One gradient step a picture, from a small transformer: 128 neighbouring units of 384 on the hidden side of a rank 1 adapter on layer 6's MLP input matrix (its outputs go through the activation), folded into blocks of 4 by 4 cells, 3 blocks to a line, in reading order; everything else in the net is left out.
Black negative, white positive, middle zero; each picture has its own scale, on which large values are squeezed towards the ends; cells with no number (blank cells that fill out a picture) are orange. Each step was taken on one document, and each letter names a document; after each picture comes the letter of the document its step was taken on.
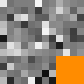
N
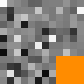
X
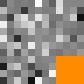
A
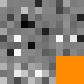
A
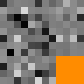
A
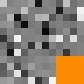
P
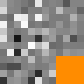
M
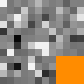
N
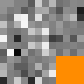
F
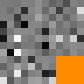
P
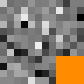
N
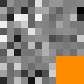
F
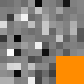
N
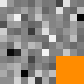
F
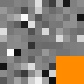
A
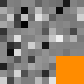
P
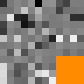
A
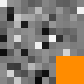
X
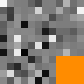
X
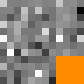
A
